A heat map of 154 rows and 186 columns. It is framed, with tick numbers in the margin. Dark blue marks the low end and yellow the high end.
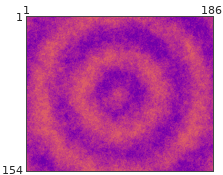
Rings: centred on the centre. Average level on the scale: 40%. Grain: smooth. Odd rows or columns: none.
